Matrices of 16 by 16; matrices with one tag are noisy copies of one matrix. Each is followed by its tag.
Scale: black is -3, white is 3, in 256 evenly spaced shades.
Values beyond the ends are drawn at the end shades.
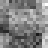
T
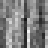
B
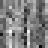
B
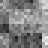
T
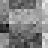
T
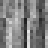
B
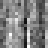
B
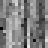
B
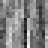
B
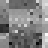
T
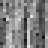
B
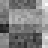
T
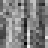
B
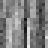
B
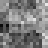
T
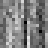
B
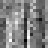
B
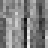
B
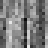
B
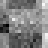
T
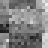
T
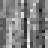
B
